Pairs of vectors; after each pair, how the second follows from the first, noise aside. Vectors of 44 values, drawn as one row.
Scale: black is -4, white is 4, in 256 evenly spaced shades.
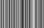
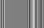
partly zeroed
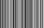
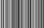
reversed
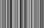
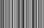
reversed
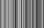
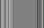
partly zeroed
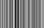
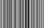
reversed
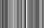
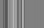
partly zeroed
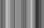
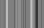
partly zeroed
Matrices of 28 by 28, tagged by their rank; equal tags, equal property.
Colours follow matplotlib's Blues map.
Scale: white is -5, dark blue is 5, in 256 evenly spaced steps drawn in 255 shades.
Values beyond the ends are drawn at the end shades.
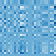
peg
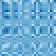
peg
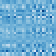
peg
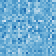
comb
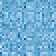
comb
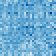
comb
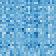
comb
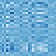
peg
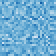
comb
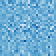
comb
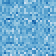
comb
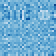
comb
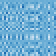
peg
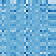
peg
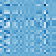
peg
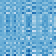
peg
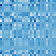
peg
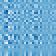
peg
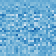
comb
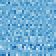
comb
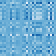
peg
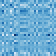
peg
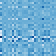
peg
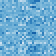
comb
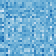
comb
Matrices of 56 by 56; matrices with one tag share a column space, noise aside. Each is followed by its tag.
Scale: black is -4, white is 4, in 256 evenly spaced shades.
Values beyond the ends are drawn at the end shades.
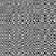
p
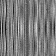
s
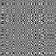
p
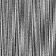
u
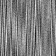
u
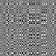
p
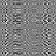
p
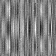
s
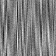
u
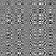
p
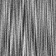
u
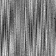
u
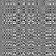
p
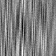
u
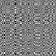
p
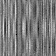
s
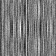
s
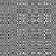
p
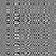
p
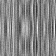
s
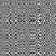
p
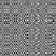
p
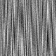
u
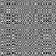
p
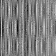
s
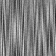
u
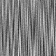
u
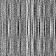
s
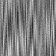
u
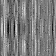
s
